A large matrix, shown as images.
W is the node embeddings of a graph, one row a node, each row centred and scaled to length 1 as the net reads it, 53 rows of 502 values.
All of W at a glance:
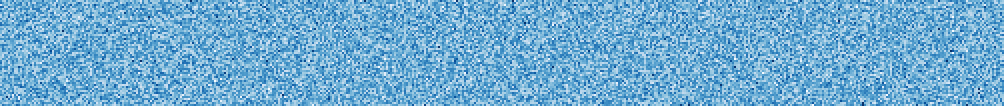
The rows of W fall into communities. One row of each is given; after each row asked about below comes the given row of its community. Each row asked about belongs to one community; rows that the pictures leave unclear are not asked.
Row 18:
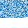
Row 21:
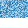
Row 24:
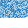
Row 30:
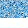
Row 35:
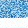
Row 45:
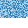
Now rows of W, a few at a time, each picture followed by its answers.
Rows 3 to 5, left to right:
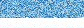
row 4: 18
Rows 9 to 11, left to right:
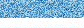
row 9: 30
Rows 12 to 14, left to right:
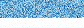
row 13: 21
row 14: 30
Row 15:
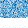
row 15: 35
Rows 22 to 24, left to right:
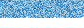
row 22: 24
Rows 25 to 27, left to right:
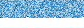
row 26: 35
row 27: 18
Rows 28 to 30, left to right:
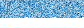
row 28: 21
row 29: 24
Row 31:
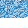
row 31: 21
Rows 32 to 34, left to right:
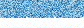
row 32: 45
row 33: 24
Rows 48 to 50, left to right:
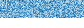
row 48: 21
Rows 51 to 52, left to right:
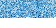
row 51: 35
